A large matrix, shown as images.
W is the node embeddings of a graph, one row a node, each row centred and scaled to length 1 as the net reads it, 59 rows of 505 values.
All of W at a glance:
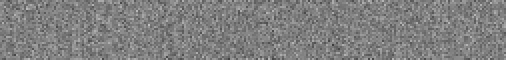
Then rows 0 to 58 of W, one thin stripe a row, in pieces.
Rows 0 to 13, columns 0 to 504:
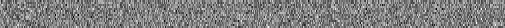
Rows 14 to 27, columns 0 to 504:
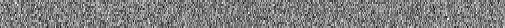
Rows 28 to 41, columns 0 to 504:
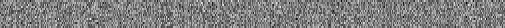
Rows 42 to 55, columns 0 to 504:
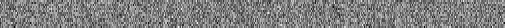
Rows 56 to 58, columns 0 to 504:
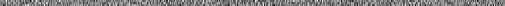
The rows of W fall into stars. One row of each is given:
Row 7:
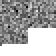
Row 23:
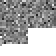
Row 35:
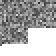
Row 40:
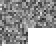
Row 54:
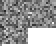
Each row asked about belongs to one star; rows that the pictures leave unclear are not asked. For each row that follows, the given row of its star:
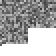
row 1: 35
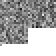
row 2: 40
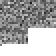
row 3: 35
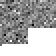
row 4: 7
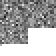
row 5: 54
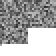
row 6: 54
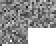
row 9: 7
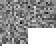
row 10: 23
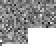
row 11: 35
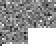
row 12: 35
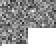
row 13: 40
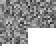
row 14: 40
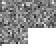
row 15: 54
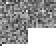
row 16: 35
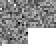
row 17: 40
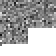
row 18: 35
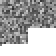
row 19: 35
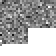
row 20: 35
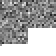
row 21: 54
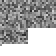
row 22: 23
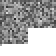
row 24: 54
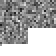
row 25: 40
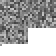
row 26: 40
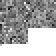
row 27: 54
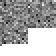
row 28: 23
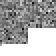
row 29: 40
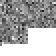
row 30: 40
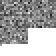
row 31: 54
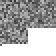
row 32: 40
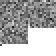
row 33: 7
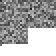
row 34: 54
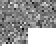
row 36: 40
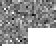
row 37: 7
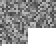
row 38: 40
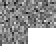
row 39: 35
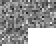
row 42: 35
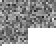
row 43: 35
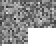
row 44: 54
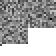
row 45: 23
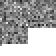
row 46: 54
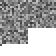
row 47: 23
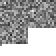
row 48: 40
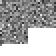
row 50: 35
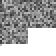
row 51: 54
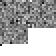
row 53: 23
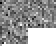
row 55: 54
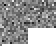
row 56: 23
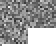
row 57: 40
